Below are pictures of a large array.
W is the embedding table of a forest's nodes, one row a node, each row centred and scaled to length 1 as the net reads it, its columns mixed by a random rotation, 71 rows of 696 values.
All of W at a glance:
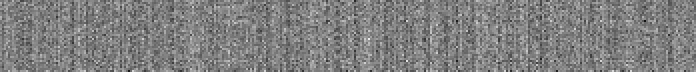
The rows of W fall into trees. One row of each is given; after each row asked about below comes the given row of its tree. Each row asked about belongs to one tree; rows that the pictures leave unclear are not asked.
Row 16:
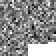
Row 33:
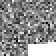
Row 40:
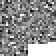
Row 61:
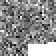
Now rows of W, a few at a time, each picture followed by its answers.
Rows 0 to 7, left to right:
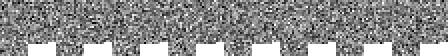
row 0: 33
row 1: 61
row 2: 40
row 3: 16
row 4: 33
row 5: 16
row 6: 61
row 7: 61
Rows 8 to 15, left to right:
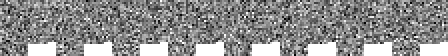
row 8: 61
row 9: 16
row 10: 33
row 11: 61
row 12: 61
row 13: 40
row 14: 61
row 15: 33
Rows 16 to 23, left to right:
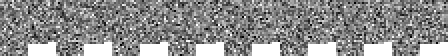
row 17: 33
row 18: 16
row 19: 33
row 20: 61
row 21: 61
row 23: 61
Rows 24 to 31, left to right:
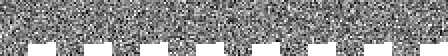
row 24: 61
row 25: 40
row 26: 40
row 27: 33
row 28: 40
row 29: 33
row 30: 33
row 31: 33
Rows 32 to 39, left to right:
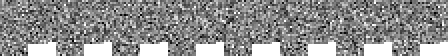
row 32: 40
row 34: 61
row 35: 16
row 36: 40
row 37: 33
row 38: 33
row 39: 33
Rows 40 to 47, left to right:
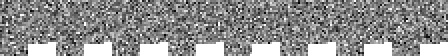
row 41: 33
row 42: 61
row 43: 33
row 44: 61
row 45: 33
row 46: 40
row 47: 16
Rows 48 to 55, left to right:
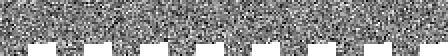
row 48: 40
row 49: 33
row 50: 40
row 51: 61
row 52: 61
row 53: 40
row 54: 16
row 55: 61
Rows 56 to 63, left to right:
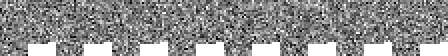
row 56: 16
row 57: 61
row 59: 16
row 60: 61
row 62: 33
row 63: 33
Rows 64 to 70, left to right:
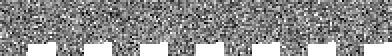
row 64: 61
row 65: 40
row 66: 33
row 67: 61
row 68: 40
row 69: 33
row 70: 40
